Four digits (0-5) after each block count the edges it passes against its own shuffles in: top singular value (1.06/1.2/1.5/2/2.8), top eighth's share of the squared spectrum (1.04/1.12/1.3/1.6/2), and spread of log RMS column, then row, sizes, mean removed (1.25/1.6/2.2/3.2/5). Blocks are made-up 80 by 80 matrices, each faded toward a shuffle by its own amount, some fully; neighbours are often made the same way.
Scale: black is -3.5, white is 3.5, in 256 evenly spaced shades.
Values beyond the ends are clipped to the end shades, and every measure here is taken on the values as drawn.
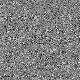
1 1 0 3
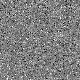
2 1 0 0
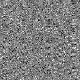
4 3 1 1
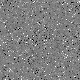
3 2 0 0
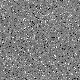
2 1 0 0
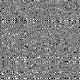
4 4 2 3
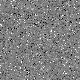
1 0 0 0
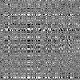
5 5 3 4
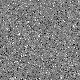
1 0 0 0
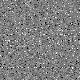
3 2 0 1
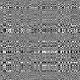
5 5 4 4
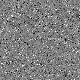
2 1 0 1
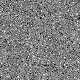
0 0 0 0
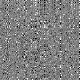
4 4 3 2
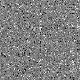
3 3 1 1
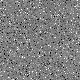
0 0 0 0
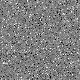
2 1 0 0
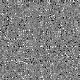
4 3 1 1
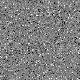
3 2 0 1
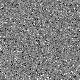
0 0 0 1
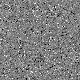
0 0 0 0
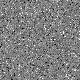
0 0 0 0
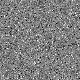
2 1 0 0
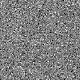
3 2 0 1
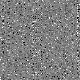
3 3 2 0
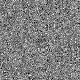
3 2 0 0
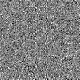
3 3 1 1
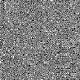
3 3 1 1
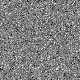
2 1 0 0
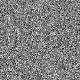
3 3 1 1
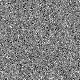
0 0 0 0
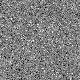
1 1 0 0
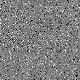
3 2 0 1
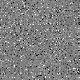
4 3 1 1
